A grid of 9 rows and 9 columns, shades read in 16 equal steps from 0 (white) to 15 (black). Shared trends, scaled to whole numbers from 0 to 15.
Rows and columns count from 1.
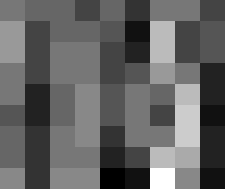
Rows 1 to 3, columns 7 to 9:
8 8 11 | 4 11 10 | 4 11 10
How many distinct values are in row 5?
6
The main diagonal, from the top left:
8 11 8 8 10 8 8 5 14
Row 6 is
10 13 9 7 10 8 11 3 14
